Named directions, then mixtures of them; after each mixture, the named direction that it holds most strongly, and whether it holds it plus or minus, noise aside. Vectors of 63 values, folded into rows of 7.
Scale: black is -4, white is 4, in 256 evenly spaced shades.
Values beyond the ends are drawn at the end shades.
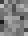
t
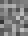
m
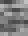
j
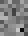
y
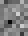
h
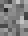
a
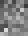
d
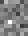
h, minus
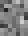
a, plus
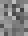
m, minus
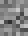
m, minus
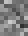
h, minus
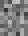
a, plus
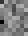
t, plus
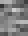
j, minus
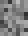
a, plus
